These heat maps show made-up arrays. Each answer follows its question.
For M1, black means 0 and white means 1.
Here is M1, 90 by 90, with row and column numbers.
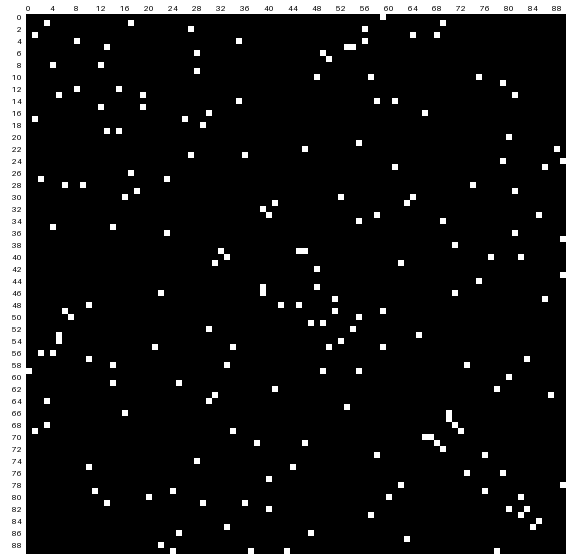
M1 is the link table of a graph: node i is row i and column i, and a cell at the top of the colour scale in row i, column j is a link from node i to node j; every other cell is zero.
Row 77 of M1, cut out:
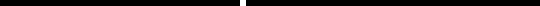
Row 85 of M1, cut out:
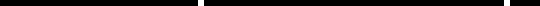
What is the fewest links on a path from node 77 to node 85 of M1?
3
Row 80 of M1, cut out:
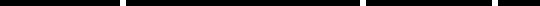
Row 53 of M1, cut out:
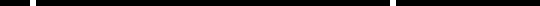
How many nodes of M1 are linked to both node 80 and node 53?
0
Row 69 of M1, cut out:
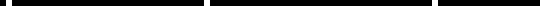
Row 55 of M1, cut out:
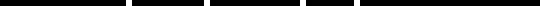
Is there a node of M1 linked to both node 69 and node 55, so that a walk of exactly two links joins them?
yes
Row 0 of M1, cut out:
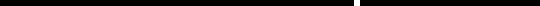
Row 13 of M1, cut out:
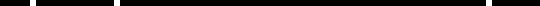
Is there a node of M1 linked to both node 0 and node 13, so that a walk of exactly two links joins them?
no
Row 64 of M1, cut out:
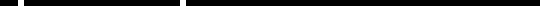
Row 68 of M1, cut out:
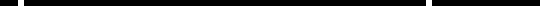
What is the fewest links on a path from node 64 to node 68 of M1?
2
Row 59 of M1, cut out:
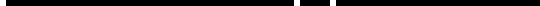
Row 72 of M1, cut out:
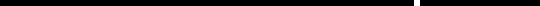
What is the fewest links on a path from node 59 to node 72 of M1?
4
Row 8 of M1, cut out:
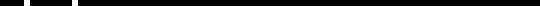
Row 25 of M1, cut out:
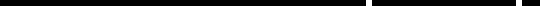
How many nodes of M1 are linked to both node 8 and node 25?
0
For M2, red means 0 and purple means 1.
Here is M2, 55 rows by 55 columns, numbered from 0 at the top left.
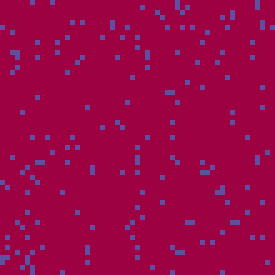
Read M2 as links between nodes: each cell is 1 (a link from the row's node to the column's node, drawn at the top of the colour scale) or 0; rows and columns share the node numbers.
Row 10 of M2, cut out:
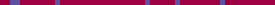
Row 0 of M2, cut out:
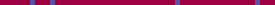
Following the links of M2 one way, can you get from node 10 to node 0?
yes
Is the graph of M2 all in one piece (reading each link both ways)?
yes
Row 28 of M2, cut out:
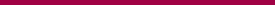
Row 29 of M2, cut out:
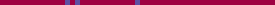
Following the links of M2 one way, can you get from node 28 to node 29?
no
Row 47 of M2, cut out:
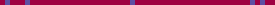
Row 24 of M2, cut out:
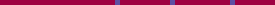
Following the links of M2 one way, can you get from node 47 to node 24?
yes
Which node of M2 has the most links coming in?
node 27
